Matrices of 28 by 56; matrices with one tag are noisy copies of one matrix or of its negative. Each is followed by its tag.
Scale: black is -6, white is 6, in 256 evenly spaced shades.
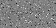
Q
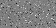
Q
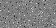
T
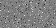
T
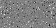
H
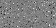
H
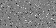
Q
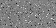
Q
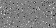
H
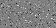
Q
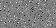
T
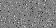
T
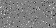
H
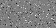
Q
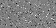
Q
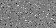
Q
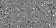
H
